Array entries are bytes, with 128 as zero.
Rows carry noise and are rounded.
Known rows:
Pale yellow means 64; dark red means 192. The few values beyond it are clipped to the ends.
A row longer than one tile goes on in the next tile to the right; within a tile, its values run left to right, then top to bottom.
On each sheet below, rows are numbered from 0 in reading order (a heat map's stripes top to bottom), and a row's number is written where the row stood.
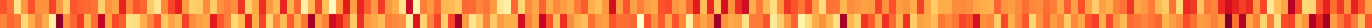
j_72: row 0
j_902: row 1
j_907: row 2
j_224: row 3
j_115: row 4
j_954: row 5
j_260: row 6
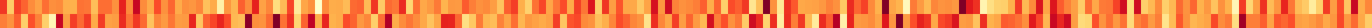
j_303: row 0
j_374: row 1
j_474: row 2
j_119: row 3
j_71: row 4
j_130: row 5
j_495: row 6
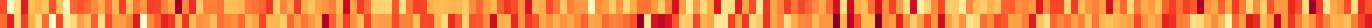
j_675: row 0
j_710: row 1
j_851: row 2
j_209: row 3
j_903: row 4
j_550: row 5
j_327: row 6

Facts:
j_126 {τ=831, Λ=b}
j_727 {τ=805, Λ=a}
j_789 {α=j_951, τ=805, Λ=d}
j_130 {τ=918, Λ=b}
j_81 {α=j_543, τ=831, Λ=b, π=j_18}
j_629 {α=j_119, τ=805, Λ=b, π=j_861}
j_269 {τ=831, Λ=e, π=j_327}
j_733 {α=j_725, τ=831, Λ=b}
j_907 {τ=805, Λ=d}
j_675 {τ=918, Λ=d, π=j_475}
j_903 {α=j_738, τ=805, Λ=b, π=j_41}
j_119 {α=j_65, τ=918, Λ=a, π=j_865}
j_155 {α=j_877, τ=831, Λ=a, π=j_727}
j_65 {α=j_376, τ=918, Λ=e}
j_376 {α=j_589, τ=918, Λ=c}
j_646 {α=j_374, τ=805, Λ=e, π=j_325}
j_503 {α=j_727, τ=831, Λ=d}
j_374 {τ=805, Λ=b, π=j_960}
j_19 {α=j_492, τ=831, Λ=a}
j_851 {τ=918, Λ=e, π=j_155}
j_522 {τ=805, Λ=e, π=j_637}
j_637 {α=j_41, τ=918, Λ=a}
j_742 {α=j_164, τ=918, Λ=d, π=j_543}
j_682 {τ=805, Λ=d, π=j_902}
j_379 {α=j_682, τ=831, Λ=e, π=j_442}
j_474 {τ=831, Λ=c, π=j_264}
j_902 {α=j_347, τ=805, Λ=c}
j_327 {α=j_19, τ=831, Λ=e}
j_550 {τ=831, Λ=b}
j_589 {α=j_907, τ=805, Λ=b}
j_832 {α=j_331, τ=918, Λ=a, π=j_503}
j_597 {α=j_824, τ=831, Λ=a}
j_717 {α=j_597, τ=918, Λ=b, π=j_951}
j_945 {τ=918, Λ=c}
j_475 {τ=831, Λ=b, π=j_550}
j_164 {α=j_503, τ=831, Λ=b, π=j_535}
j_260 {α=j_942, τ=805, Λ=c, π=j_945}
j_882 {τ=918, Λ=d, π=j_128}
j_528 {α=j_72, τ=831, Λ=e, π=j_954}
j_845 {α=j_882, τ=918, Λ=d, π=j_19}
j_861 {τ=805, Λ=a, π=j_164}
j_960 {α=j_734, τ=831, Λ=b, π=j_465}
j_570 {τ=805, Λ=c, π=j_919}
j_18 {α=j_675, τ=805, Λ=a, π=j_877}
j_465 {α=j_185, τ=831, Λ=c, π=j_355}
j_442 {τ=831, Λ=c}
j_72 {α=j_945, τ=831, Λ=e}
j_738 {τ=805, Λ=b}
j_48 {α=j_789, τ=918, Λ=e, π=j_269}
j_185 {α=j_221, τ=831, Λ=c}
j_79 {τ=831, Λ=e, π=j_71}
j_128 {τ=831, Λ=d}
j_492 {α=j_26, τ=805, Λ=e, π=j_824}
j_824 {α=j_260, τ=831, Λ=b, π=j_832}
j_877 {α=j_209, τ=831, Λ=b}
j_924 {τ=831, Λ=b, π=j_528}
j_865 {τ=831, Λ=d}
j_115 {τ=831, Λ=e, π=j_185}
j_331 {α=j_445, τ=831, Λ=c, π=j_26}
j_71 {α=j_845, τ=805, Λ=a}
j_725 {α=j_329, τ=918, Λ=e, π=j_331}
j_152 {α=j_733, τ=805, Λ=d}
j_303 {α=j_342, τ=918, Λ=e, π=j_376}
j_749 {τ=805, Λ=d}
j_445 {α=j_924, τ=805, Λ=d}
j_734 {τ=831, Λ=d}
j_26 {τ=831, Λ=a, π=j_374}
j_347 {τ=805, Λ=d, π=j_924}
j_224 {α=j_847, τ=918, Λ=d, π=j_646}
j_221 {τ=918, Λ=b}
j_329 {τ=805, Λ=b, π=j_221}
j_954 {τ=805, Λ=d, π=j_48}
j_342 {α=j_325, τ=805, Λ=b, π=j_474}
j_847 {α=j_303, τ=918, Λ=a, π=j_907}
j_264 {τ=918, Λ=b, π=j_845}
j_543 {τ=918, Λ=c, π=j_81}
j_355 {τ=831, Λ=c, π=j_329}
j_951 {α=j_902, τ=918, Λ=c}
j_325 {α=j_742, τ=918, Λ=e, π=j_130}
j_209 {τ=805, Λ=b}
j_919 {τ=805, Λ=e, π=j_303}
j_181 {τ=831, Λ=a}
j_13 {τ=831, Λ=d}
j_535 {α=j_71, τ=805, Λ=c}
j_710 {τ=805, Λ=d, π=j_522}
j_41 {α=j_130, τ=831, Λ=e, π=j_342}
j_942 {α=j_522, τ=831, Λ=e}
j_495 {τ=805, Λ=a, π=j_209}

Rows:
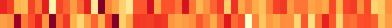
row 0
j_535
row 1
j_742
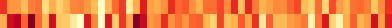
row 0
j_543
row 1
j_503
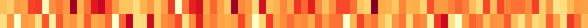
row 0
j_734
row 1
j_832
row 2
j_924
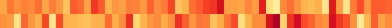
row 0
j_13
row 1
j_492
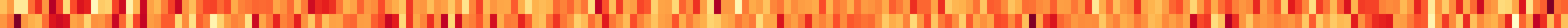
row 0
j_945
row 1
j_942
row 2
j_727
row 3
j_733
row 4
j_264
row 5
j_342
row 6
j_442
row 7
j_18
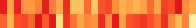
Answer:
j_861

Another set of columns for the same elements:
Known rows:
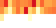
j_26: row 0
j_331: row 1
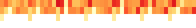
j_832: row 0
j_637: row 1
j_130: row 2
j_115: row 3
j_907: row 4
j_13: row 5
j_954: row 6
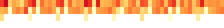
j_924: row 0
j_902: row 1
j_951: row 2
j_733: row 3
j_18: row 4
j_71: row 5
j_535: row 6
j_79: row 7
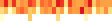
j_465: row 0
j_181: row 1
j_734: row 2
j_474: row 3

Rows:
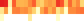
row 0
j_589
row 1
j_119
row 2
j_152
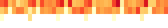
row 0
j_717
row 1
j_942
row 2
j_960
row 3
j_845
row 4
j_329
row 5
j_522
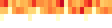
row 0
j_629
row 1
j_379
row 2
j_374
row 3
j_81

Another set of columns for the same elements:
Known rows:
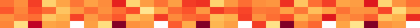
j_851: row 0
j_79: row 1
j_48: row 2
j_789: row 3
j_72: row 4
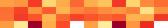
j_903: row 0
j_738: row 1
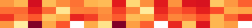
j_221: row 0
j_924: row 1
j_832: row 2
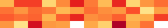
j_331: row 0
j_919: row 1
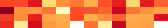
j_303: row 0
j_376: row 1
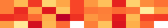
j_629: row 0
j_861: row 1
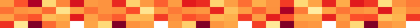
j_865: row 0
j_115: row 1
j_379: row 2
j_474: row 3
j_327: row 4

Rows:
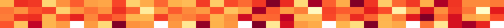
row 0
j_155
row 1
j_41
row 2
j_902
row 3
j_224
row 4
j_465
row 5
j_164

